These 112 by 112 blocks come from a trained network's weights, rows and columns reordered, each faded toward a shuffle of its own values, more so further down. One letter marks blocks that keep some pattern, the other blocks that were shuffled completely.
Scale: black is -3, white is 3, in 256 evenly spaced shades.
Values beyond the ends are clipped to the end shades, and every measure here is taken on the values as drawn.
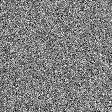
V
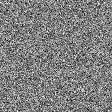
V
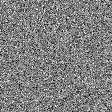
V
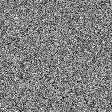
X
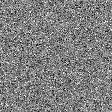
X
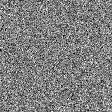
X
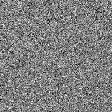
X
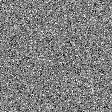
V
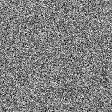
X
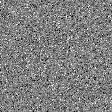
X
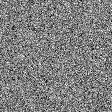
V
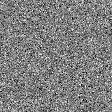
V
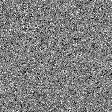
X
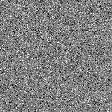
X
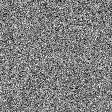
V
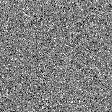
X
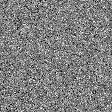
V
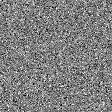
V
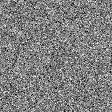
X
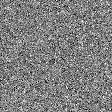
V
